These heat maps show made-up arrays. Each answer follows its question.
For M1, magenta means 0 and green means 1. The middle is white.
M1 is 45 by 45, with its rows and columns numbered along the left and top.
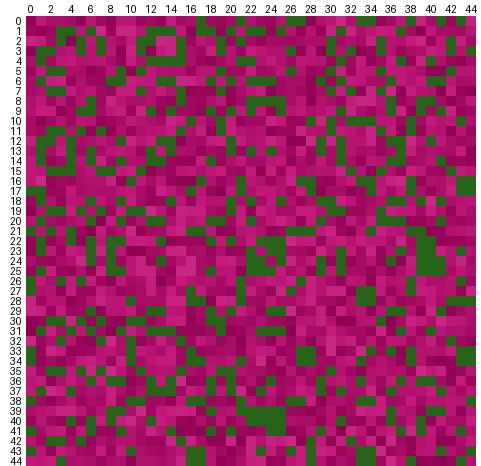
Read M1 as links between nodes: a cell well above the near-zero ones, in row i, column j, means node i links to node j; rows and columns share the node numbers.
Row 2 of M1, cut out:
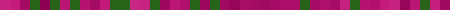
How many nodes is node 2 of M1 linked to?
11
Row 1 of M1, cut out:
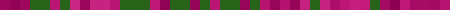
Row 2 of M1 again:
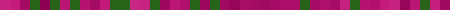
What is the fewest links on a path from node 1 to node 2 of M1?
2
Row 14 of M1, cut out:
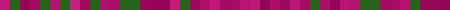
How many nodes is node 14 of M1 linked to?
11
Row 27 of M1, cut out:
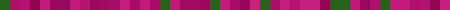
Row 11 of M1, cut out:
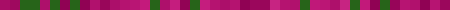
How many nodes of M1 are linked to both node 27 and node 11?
1
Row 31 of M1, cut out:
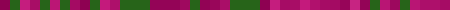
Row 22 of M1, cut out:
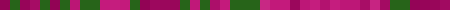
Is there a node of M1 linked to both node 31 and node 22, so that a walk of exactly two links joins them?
yes
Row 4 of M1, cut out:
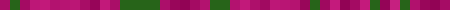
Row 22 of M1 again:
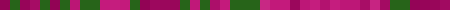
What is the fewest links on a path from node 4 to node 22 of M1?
1
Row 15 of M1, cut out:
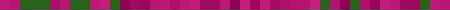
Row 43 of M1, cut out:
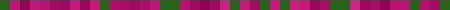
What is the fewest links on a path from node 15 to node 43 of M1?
3
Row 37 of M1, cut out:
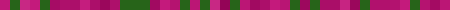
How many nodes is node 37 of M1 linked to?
12
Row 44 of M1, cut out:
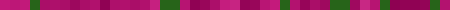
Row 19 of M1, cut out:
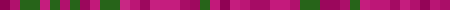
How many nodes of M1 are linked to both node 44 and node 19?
1
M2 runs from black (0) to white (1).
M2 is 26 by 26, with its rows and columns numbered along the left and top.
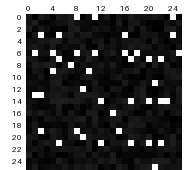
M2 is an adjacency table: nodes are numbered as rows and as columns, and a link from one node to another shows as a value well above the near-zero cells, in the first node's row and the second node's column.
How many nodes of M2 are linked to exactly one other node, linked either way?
4
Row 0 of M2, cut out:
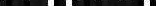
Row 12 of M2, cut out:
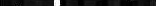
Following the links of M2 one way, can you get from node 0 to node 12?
yes
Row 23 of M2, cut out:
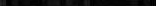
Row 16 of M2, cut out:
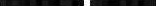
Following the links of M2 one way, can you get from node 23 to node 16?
no
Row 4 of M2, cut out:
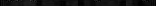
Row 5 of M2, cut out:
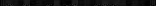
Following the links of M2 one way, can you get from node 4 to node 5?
no
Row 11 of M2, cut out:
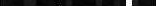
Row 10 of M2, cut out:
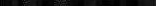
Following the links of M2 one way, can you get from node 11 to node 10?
yes
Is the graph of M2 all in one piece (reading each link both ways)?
yes
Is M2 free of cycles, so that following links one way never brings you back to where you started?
yes
